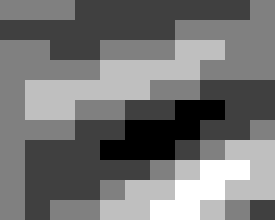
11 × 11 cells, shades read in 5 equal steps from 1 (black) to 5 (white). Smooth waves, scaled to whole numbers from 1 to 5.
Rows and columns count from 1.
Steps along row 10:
down same same up up same up same down same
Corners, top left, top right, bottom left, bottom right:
3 3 3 2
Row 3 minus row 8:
0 1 0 0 2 2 2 2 1 -1 -1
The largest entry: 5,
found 6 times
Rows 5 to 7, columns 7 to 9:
3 3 2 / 2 1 1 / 1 1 2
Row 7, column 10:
2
